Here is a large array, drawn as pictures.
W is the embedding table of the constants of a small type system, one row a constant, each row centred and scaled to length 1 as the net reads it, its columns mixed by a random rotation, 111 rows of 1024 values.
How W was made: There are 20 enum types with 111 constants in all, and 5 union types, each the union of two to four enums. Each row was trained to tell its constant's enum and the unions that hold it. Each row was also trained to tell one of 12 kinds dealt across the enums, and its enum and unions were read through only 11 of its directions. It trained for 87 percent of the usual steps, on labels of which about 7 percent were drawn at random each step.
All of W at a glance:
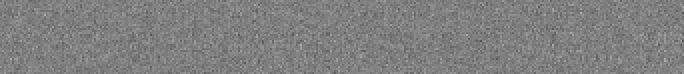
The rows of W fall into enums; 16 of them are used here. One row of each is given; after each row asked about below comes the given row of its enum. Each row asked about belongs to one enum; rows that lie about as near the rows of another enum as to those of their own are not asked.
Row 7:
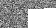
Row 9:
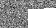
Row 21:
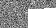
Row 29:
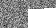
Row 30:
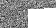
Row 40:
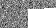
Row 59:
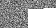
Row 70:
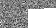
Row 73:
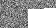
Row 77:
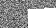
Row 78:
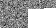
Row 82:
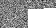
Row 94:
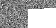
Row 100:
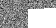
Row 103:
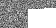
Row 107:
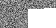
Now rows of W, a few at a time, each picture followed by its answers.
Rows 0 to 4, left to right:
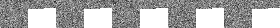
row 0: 59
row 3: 30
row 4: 82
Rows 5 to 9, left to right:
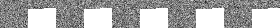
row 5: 94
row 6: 77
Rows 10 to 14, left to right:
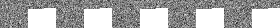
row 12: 78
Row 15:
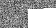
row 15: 59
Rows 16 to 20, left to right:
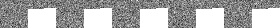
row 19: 70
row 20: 21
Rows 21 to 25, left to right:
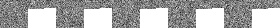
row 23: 100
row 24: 103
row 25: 94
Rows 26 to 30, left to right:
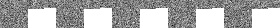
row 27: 77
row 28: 94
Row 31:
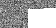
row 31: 59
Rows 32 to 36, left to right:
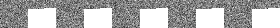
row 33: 70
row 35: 103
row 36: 107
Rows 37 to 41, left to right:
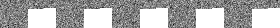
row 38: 94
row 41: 82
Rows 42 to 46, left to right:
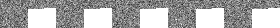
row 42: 100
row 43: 107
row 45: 73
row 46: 107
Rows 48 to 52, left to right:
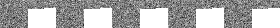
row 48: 30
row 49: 77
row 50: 78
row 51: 30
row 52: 40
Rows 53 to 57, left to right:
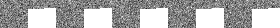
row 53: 40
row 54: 40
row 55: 29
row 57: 40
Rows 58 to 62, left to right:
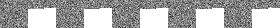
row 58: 30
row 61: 77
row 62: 77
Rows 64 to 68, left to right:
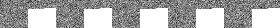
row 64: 107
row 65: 73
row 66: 82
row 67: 78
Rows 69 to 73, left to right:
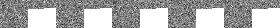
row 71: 82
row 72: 94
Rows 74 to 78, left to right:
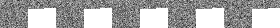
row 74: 40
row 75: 30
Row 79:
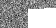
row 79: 21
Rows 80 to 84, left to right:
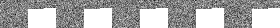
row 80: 59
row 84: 30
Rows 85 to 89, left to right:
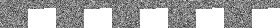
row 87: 82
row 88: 103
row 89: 103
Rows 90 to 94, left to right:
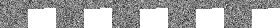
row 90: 107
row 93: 100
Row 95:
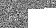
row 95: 103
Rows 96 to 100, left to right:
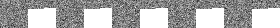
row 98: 73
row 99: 107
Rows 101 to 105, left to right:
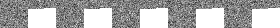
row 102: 78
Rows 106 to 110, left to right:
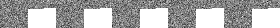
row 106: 103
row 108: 82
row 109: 94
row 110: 78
